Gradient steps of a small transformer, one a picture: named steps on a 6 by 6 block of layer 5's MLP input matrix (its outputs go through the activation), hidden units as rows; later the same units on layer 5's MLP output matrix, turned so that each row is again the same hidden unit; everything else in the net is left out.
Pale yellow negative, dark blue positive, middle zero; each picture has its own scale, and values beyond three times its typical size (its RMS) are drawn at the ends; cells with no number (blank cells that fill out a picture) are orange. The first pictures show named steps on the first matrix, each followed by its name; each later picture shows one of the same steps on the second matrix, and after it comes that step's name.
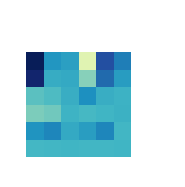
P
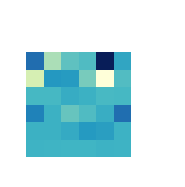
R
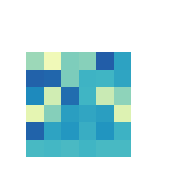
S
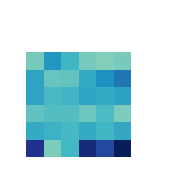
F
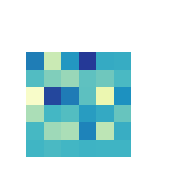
S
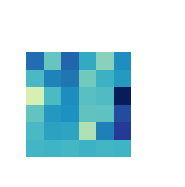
S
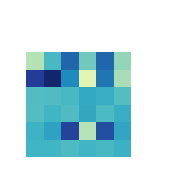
R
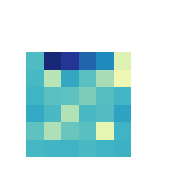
P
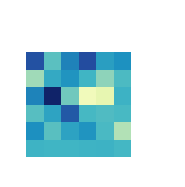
S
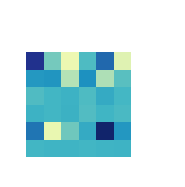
R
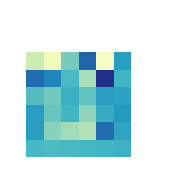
P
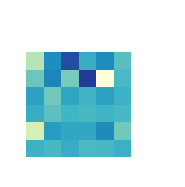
R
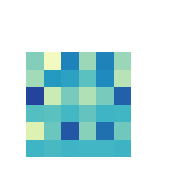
S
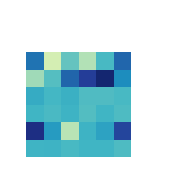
R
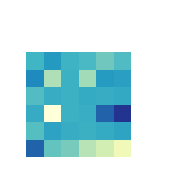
F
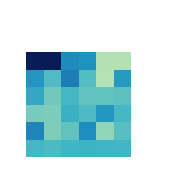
P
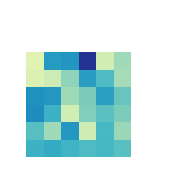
P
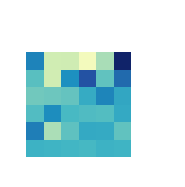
P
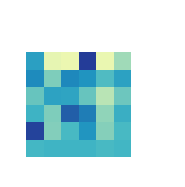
S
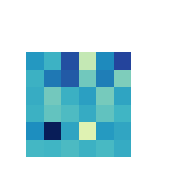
R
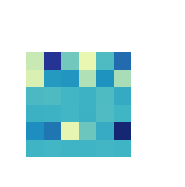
R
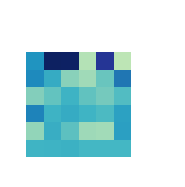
P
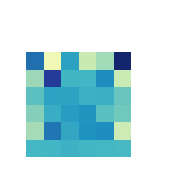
P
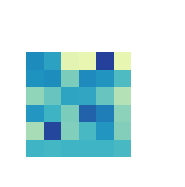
S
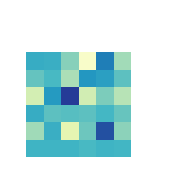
S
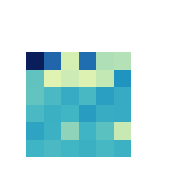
R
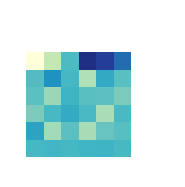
P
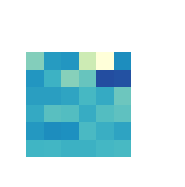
P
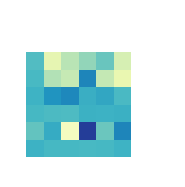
R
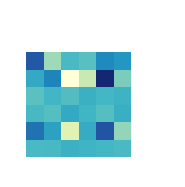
R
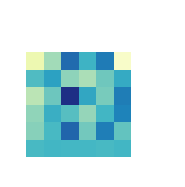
S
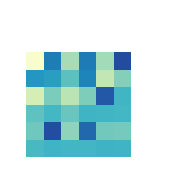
S
